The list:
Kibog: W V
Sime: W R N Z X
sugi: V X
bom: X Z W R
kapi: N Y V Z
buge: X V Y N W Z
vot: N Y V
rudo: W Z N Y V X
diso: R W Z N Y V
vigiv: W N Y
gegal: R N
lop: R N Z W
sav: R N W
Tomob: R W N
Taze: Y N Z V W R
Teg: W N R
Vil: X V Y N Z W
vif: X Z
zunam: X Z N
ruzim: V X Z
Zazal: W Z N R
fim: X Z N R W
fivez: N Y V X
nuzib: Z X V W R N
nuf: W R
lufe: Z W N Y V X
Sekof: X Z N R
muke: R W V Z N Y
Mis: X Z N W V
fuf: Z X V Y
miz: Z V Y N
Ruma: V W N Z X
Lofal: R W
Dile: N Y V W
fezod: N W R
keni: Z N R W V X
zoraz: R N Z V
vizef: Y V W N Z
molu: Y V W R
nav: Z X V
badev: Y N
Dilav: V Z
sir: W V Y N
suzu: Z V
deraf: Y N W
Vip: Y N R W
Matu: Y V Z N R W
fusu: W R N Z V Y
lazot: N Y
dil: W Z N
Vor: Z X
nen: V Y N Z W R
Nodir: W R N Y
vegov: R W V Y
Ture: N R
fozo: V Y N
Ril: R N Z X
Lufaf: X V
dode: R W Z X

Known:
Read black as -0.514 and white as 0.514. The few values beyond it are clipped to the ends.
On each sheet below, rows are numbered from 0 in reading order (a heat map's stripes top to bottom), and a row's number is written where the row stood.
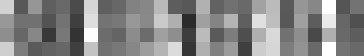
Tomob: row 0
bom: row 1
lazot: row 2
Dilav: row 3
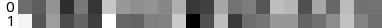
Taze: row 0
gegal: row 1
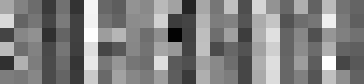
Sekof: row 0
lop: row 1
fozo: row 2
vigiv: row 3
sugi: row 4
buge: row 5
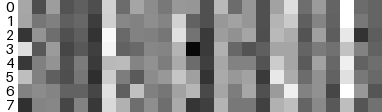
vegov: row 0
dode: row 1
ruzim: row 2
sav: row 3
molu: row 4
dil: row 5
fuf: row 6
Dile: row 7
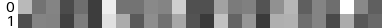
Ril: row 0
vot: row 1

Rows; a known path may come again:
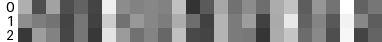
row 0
Lofal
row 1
Vil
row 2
fivez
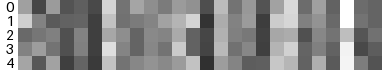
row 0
vegov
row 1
Dilav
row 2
vizef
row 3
lufe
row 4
fezod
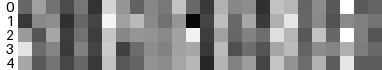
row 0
rudo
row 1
fozo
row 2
nuf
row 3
Teg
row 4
Mis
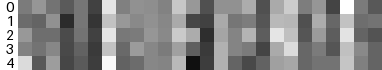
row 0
Vor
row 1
Taze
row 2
bom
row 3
buge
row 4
sav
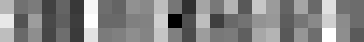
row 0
fim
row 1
gegal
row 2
Sime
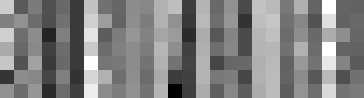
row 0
muke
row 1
kapi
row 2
Ture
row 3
keni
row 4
Nodir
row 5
Dile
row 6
Vip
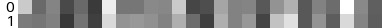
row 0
Ril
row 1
nen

